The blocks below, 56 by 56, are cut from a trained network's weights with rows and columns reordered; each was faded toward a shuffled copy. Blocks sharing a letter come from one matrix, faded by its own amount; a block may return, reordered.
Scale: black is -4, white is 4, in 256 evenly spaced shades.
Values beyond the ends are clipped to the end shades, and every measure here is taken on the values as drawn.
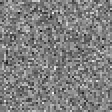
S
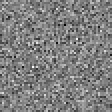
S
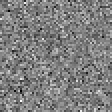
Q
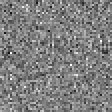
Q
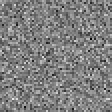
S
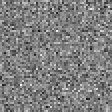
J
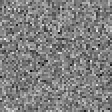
Q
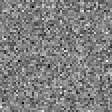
Q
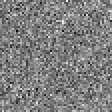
S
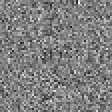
J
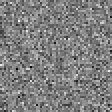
S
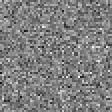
Q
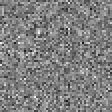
J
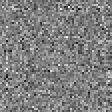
J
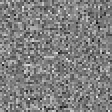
J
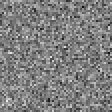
S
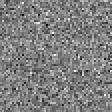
S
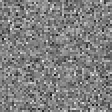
S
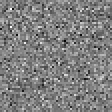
Q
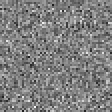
J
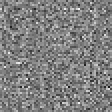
J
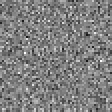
J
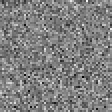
Q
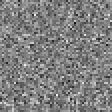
J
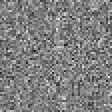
J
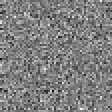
J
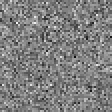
Q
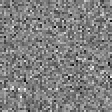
Q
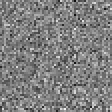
J
